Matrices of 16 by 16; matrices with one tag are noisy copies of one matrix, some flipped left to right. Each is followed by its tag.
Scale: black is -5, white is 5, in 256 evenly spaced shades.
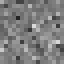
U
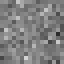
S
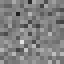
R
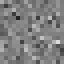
U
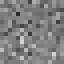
R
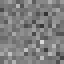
R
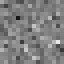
U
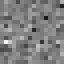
U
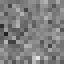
S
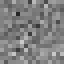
R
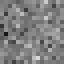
S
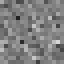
U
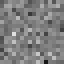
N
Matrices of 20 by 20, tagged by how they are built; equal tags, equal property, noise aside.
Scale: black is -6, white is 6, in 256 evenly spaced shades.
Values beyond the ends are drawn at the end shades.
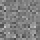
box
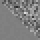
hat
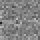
box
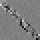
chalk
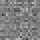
box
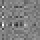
box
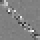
chalk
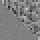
hat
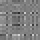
box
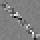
chalk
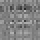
box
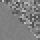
hat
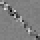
chalk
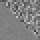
hat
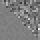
hat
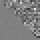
hat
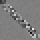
chalk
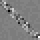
chalk
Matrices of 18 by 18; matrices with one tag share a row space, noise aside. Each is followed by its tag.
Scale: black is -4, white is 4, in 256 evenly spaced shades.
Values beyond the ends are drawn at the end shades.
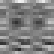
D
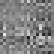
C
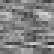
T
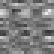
D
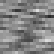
T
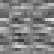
D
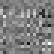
C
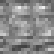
D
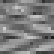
T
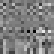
C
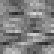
T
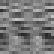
D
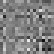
C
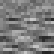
T
